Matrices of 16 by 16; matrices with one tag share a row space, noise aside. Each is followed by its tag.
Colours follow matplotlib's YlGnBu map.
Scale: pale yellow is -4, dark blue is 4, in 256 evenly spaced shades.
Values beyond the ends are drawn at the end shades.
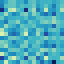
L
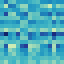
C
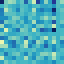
L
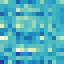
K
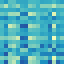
C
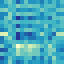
K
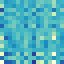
L
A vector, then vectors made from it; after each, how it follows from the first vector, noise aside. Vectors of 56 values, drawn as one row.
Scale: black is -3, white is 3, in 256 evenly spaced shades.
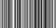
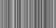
shrunk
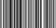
reversed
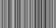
shrunk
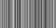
shrunk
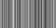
shrunk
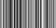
reversed
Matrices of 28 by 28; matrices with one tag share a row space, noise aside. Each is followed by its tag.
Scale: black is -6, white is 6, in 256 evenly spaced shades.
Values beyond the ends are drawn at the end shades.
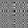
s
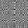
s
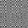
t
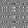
s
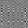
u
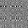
t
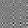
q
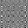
u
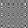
u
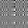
s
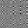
q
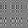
t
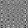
u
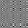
q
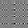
s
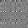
t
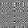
s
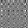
u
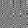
q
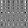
u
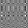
u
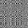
t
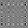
u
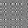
t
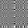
s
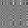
q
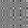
q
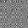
t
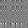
t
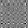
u
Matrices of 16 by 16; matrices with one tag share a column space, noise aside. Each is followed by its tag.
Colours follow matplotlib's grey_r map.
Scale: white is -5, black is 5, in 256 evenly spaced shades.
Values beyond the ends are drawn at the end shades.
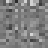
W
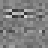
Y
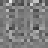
W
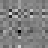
Y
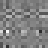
Y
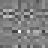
Y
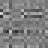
Y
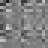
W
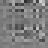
W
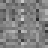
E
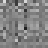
W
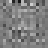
W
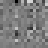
W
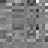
W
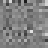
W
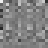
W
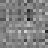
E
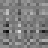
E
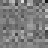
W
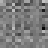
W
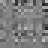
W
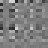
W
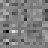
E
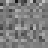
W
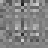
W
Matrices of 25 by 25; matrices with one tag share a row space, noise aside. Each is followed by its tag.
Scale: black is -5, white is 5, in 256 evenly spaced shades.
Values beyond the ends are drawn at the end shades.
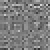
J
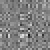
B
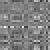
J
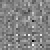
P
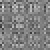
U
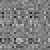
U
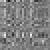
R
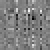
P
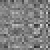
J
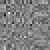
R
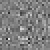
B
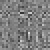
B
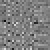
R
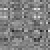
J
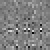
P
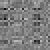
J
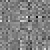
B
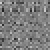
U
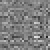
J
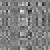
B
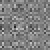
U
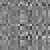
B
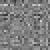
J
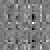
P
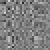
R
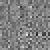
B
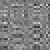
J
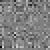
U
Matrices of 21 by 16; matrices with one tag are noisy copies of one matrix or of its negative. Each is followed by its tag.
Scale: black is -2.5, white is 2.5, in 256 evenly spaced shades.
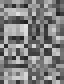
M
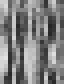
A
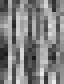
A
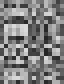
M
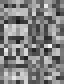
M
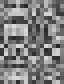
M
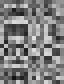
M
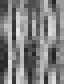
A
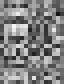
M
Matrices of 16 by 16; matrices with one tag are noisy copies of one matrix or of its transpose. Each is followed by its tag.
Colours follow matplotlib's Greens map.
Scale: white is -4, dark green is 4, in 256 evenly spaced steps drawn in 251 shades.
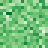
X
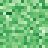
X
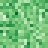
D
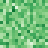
X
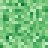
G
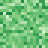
X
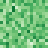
X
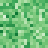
D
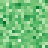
G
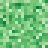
G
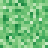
G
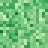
D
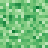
G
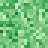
D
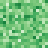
G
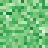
X
